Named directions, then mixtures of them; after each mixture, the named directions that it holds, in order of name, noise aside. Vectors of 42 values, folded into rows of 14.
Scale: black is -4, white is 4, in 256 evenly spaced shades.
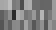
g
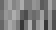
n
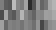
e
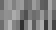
n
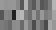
e, g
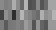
e, g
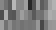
e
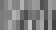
n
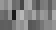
g, n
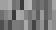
g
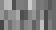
e, g, n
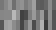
e, n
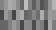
e, g, n
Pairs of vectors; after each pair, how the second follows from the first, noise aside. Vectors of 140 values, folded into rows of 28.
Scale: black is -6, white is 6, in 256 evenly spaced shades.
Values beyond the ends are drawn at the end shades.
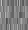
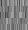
negated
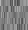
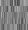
copied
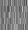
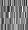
scaled up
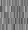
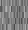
copied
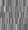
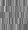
copied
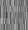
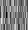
scaled up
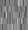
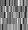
scaled up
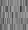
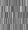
negated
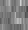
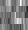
scaled up
